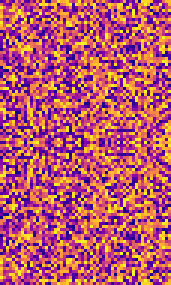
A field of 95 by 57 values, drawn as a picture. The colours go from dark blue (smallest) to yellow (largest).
Odd rows or columns: none. Histogram: flat. Seam: none. Mirror symmetry: top to bottom. Grain: fine. Stripes: none. Slope: none.
